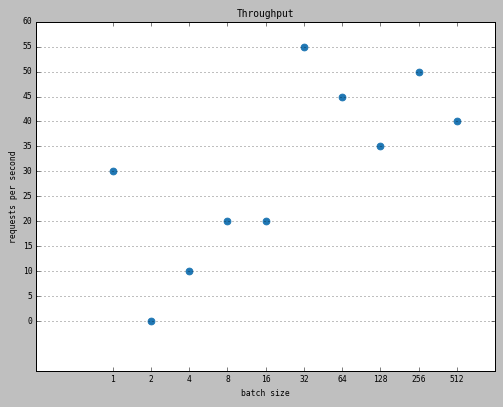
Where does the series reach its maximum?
32
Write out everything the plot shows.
Title: Throughput
x-axis: batch size, ticks 1 2 4 8 16 32 64 128 256 512
y-axis: requests per second, ticks 0 5 10 15 20 25 30 35 40 45 50 55 60
Values:
30 0 10 20 20 55 45 35 50 40
